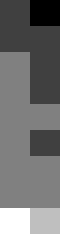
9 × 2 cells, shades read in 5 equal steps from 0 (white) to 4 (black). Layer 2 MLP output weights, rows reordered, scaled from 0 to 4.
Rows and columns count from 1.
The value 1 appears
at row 9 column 2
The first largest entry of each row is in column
2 1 2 2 1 2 1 1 2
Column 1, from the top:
3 3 2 2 2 2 2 2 0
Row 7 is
2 2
